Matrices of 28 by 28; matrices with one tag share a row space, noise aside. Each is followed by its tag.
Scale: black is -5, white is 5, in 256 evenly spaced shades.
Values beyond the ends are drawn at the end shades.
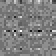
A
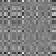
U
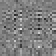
A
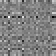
U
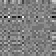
U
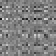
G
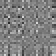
U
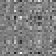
A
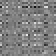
G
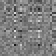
A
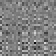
G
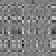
U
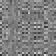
G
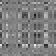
G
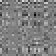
G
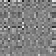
U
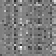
A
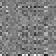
G
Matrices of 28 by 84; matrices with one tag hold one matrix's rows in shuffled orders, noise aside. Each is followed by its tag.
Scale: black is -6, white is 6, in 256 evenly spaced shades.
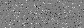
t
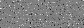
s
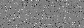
t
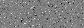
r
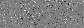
r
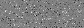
t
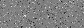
r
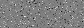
r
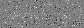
t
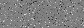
r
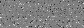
s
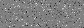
t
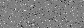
r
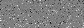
s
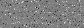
t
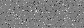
t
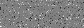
s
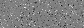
r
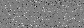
t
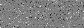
s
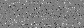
t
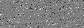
s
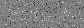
t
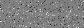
s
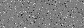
r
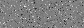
r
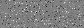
t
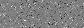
r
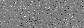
r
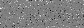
s
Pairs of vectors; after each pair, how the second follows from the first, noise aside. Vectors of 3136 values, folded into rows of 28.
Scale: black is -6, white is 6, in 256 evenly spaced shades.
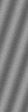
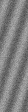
copied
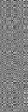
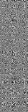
sign-scrambled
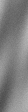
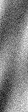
scaled up
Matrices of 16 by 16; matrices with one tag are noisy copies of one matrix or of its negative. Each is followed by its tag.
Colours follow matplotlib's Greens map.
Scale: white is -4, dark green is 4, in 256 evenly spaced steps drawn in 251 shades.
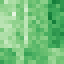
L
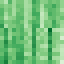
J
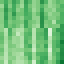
J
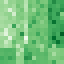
L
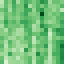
J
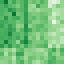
L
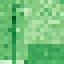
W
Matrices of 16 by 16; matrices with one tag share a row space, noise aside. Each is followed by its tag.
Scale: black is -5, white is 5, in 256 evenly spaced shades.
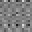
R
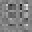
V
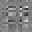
V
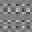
R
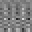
R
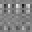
R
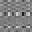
R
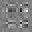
V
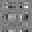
V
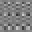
R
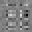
V
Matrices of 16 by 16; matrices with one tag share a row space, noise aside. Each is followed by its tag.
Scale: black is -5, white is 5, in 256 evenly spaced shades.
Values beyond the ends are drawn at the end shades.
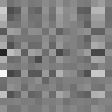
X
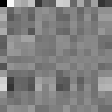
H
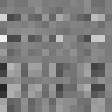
X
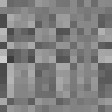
H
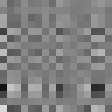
X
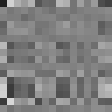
H
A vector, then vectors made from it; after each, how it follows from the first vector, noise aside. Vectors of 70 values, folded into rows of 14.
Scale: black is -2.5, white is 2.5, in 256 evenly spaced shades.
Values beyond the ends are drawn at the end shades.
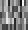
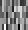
reversed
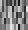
wrapped around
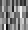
reversed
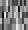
wrapped around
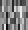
reversed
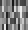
reversed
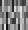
reversed
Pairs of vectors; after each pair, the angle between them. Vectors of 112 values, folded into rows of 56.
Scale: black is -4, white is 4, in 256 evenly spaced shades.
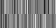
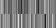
partly opposed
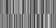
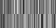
partly aligned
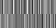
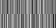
partly aligned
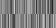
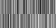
partly aligned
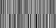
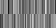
orthogonal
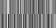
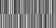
orthogonal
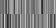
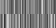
nearly opposite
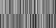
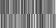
nearly opposite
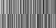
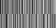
nearly opposite
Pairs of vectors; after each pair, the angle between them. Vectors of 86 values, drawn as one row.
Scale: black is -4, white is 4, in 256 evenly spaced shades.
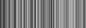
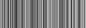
orthogonal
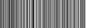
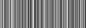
nearly opposite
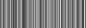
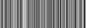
nearly opposite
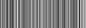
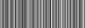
partly aligned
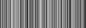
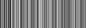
partly aligned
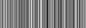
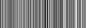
partly aligned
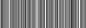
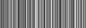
partly aligned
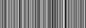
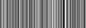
nearly opposite
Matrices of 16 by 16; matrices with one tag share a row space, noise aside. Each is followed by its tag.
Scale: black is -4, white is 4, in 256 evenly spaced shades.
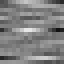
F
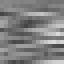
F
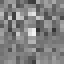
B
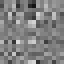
B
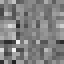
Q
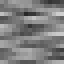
F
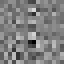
B
